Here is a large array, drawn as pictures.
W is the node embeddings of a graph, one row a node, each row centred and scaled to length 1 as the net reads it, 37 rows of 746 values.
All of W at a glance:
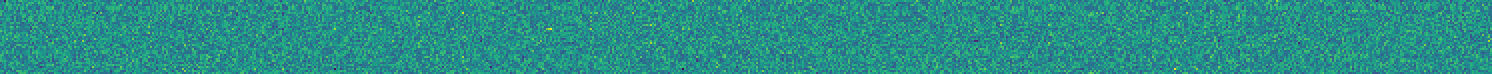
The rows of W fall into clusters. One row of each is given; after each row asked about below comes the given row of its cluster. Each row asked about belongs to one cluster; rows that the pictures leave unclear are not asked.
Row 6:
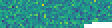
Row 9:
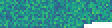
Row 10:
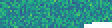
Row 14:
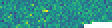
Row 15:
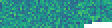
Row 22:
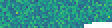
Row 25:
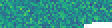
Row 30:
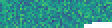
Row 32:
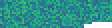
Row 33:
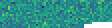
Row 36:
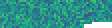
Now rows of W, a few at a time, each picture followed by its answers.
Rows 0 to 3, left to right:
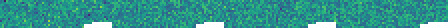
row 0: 36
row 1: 10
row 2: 9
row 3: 32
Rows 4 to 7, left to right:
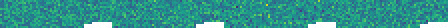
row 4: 32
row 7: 36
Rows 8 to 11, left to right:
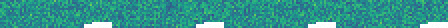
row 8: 10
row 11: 33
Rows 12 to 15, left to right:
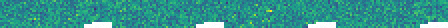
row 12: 15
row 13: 33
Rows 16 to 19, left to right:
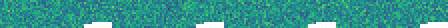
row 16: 32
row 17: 9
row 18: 30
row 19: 25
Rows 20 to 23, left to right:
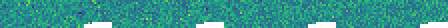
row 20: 30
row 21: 15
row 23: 10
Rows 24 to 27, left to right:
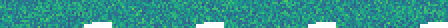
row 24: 14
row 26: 25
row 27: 22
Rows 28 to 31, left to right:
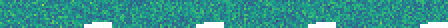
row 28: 6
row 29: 14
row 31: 33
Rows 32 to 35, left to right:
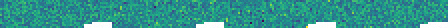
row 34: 14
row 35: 22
